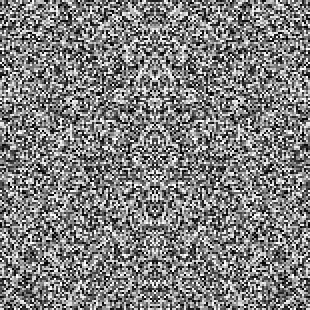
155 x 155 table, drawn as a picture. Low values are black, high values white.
The histogram is flat. No row or column stands out. No overall slope runs across the table. It is mirror symmetric from left to right. There is no seam. The texture is fine-grained noise.
